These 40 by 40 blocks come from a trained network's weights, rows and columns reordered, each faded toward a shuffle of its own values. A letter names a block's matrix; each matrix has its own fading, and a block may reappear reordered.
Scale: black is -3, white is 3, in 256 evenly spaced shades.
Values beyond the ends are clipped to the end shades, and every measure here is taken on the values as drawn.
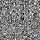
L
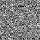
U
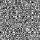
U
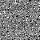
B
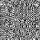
U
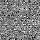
B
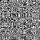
U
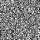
L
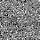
B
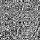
U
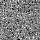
B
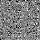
B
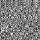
U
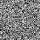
L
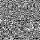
U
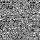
B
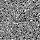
B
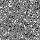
B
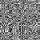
U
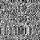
U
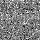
B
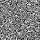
L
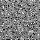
B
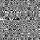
U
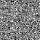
L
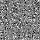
B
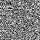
L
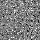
B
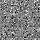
B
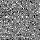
B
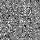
B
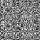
U
